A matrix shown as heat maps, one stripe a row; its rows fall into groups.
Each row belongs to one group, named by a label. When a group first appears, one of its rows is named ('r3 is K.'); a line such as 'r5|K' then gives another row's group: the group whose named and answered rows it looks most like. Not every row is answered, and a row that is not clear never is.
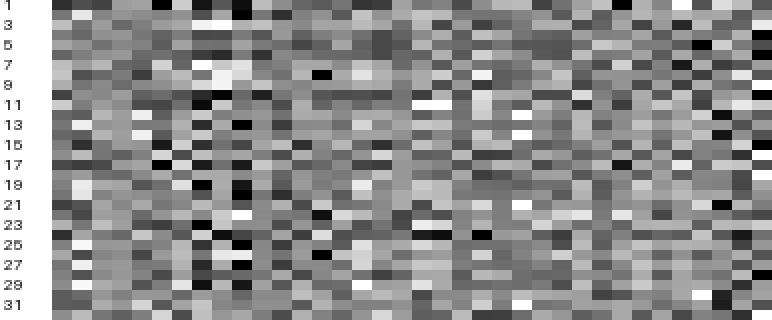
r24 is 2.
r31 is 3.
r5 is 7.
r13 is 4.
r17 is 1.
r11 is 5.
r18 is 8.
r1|1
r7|8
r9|8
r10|1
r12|3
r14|3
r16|8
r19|4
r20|4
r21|3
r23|5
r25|4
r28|1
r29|4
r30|3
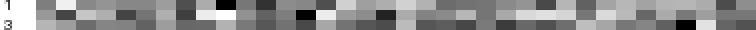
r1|4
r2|5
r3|7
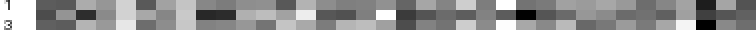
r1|3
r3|3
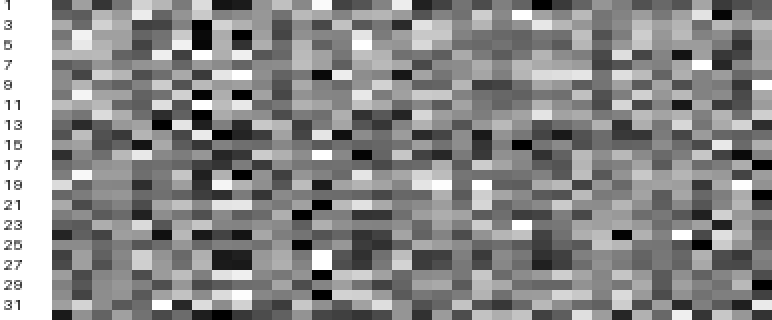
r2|3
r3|5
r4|4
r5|4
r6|8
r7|3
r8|5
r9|8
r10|4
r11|8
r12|5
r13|1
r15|7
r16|2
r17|1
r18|4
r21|5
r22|7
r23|3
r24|1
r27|2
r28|5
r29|1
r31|8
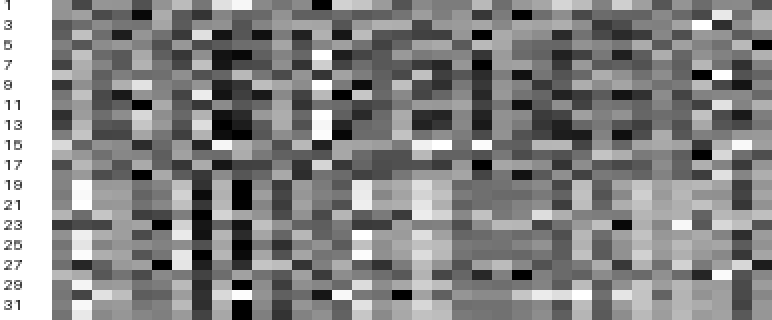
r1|5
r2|7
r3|3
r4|2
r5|1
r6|2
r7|2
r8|7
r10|2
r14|2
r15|5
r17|2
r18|7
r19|4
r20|4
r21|4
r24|4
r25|4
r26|4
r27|1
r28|7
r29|4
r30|5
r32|4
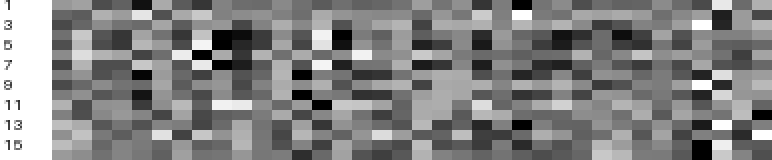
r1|7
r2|3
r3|3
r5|2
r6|4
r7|2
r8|7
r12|1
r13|7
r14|8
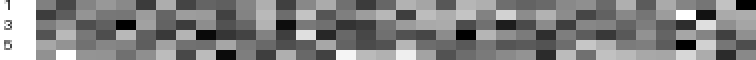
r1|1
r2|3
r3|7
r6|4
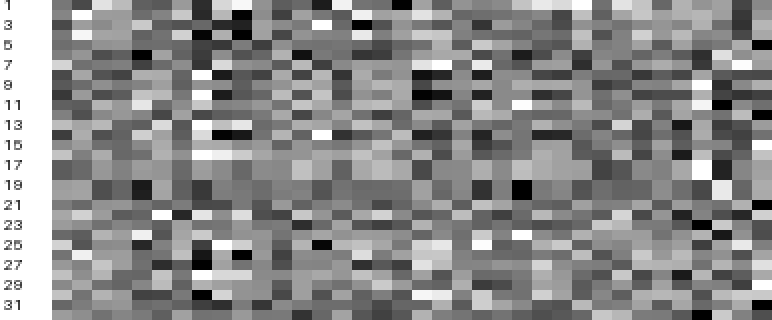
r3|2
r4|4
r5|1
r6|7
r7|5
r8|2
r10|2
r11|3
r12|1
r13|8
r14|2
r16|8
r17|3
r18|3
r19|7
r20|7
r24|3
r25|5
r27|5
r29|8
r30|5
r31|1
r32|7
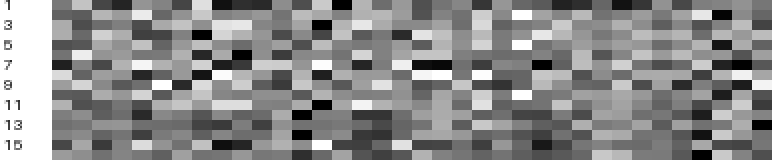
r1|2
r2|3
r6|4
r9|8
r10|3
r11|5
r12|7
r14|7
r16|7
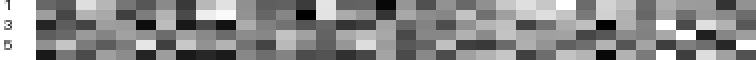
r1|5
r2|5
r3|1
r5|8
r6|1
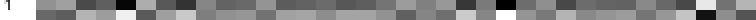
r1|7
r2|3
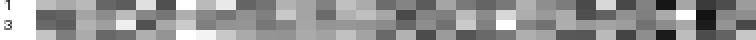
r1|8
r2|3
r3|3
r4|8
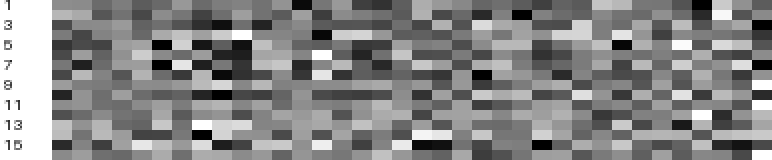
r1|7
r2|7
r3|1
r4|5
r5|1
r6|2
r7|1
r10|1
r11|8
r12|3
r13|8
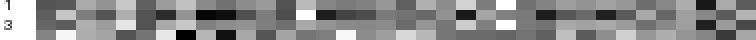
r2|2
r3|3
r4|4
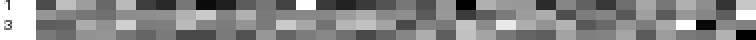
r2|8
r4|1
